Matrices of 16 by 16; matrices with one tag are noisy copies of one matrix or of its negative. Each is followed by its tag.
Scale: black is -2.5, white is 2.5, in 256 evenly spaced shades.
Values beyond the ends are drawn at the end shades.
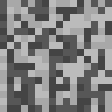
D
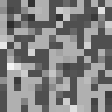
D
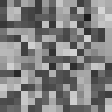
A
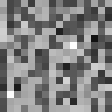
D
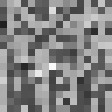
D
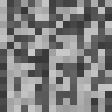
D
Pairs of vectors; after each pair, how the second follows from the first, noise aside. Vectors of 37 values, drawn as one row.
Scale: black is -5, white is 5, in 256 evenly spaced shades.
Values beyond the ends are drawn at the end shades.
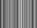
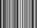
scaled up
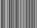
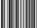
scaled up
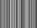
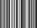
scaled up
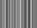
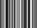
scaled up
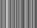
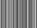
shuffled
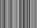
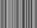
shuffled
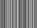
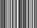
scaled up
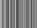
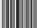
scaled up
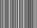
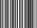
scaled up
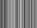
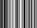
scaled up
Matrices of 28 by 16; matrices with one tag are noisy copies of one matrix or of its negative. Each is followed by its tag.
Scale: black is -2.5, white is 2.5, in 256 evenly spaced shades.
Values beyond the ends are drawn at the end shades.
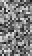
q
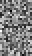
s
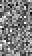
s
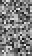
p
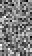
s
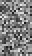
p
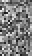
q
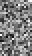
q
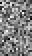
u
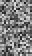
p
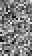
q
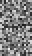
s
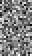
s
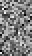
u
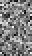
u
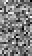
q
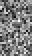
q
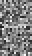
s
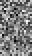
u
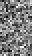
q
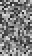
u
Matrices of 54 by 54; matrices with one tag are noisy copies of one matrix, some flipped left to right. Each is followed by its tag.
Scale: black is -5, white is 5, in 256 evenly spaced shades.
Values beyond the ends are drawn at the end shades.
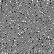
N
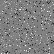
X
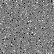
N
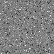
X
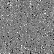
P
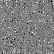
N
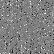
P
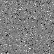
X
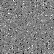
P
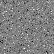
X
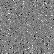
P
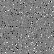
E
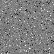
X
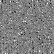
N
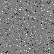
X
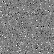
E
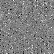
P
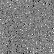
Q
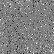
Q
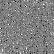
Q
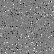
E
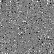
N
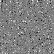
N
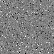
E
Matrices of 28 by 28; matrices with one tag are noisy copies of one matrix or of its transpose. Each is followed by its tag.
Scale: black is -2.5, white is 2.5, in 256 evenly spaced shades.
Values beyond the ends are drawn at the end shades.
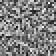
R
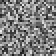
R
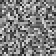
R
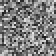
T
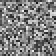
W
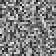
R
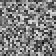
W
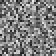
R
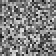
W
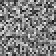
R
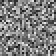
R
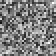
T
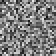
R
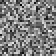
R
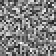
R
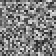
W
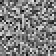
R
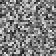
R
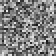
T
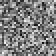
T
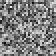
T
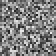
W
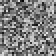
T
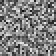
R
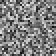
R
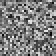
W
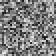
T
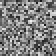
W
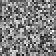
W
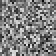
W
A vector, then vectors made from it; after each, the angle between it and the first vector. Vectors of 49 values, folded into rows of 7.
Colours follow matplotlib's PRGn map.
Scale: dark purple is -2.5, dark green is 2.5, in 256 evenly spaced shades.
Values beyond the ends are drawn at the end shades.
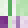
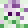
partly opposed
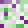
orthogonal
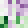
nearly opposite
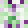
orthogonal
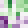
nearly parallel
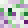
partly aligned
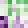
nearly parallel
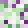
orthogonal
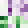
nearly opposite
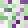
orthogonal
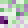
partly aligned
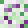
orthogonal
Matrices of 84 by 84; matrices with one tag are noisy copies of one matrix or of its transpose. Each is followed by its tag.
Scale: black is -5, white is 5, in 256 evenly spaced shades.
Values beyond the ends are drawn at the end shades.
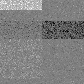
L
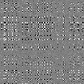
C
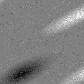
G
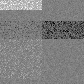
L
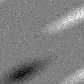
G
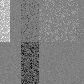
L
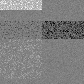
L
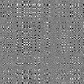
C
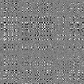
C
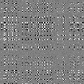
C
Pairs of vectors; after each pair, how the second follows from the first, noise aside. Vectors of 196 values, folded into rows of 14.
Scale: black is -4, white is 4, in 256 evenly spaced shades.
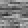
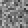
shuffled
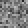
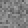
shrunk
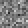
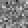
shuffled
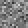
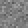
shrunk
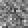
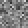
shuffled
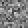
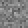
shrunk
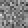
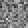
shuffled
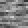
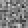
shuffled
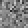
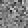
sign-scrambled
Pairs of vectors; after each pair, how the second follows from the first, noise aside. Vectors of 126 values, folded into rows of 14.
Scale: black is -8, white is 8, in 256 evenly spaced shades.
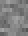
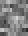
scaled up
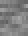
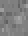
partly zeroed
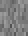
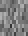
scaled up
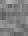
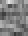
scaled up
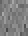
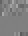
partly zeroed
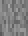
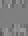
partly zeroed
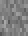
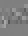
partly zeroed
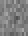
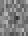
scaled up
